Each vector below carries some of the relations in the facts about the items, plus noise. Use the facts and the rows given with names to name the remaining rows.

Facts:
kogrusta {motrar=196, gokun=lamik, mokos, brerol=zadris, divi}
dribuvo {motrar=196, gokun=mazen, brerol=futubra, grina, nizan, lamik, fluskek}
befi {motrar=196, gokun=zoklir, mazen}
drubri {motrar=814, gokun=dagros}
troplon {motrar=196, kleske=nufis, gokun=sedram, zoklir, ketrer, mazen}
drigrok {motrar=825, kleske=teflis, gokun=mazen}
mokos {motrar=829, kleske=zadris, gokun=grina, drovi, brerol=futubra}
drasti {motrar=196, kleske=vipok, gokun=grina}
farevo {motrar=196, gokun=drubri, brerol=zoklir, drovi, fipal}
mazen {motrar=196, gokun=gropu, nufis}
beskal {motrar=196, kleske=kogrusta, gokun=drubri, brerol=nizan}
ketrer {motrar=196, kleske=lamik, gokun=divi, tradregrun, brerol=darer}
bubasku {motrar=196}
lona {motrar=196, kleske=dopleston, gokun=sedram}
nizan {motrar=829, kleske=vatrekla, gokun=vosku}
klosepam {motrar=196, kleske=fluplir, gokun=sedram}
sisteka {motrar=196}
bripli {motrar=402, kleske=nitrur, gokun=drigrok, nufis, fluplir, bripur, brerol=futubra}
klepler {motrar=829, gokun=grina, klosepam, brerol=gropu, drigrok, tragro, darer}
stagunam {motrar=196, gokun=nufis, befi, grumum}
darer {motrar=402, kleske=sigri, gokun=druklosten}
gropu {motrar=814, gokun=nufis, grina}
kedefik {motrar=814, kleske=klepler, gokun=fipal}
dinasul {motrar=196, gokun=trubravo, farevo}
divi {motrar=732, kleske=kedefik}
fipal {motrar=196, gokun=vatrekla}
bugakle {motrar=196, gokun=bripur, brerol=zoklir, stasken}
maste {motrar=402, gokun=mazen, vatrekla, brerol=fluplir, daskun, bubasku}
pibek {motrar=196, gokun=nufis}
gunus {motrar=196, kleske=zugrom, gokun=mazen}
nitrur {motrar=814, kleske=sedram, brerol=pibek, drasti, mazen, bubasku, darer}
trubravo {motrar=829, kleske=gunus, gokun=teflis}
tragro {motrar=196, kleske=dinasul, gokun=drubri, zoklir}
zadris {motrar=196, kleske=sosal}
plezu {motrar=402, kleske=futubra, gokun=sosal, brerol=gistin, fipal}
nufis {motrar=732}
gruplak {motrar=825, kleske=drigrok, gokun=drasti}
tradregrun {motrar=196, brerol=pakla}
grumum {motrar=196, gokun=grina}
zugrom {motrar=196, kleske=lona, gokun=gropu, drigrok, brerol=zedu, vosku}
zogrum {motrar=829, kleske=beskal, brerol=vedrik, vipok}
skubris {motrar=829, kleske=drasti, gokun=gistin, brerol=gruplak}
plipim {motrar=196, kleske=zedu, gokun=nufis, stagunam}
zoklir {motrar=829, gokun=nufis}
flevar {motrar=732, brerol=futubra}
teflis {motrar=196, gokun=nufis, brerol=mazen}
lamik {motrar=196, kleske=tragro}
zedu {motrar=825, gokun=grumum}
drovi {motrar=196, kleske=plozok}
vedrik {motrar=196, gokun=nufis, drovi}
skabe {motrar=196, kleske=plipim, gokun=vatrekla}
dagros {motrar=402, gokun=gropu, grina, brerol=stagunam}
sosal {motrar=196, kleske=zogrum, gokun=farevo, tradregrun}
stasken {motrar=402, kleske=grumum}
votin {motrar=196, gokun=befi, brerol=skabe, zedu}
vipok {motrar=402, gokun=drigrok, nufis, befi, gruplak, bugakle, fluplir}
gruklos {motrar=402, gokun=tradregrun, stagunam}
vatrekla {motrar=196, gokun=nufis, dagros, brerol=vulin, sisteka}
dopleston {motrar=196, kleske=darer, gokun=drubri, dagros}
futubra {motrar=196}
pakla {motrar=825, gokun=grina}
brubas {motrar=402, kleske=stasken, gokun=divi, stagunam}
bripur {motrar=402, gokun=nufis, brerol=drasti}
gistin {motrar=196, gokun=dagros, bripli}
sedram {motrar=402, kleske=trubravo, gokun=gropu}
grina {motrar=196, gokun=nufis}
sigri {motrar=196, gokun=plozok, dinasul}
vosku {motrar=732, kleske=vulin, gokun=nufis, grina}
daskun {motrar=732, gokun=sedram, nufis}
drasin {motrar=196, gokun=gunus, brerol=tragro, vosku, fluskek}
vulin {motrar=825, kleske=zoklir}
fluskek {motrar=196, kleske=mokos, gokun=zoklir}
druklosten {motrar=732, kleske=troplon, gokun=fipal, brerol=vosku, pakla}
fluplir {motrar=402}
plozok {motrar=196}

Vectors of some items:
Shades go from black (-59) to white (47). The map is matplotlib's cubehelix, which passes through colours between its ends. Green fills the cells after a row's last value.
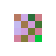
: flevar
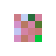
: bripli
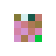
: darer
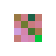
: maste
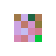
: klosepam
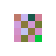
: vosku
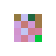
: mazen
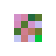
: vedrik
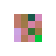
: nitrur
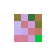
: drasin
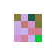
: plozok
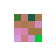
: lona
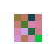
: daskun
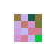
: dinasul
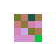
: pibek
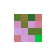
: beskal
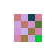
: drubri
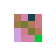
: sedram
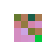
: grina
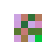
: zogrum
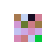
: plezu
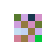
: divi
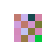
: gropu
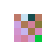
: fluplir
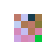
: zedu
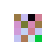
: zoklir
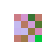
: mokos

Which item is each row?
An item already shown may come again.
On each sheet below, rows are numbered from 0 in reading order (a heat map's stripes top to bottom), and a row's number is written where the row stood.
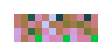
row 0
nitrur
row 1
zedu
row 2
sedram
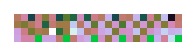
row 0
sedram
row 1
sisteka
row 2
kogrusta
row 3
nufis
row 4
vosku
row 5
drovi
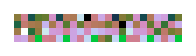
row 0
sisteka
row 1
stagunam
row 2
stasken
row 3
skubris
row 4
stagunam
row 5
vipok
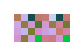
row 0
nufis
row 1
brubas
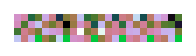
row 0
vedrik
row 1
skubris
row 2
vatrekla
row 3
dagros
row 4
gruklos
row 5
gruplak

